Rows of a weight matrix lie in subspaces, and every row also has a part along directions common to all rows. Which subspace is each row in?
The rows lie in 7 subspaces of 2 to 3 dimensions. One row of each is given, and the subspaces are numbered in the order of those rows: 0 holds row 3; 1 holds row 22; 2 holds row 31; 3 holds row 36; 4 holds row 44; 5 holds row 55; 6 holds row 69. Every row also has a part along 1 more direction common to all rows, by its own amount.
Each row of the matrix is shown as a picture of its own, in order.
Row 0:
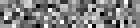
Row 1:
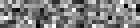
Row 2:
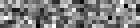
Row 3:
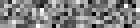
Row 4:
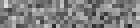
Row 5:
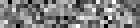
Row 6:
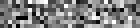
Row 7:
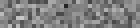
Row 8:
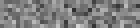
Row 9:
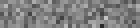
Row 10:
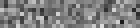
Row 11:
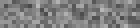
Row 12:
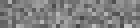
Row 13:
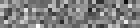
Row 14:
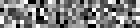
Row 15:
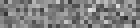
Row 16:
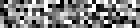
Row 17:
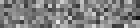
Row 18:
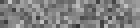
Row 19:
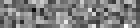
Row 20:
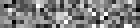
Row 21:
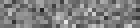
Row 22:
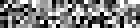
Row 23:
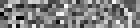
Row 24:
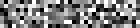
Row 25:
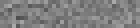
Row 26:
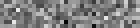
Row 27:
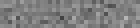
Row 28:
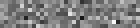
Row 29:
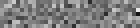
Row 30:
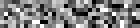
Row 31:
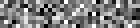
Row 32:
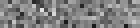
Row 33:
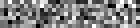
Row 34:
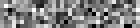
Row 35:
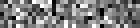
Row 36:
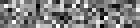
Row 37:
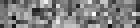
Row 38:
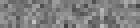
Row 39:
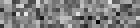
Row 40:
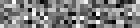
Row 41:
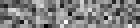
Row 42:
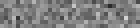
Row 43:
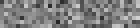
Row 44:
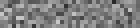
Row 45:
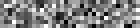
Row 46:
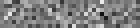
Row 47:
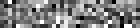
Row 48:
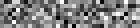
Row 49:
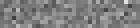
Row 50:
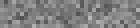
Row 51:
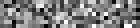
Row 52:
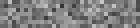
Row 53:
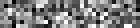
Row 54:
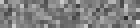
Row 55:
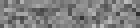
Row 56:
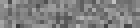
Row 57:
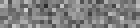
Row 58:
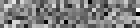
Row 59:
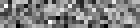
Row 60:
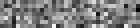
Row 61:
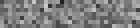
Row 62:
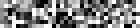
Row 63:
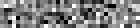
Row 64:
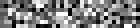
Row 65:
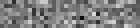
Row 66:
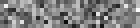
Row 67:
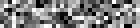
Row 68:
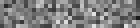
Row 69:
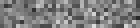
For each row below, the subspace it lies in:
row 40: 4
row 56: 1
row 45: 2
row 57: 2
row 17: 6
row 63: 0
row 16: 6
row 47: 1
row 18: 1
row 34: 5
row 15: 6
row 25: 4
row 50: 5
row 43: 6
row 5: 1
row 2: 0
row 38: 3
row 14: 5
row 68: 6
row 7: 4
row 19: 5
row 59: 1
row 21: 2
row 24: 6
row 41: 0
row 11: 3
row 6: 4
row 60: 0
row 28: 4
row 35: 3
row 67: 5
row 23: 4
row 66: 1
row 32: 3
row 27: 0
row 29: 5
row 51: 2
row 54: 6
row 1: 0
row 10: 5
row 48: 2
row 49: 2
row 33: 0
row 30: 3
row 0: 2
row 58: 5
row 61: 6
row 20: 3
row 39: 5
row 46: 2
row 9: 3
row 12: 1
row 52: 2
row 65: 4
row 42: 0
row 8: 3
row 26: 2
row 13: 2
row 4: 5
